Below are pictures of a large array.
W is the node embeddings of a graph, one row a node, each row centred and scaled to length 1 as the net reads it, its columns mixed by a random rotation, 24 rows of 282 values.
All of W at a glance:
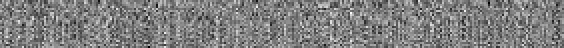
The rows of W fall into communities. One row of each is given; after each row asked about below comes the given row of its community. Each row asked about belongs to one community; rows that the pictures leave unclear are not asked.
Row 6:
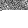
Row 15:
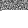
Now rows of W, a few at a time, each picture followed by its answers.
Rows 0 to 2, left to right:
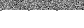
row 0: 6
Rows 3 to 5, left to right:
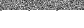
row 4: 6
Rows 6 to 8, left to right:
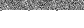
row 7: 6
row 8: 15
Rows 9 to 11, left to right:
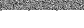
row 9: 15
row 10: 15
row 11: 15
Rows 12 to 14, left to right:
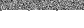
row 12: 15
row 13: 6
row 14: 15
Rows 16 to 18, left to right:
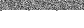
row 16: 6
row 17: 15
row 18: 15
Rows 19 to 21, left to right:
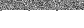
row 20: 6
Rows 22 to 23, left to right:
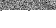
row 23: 6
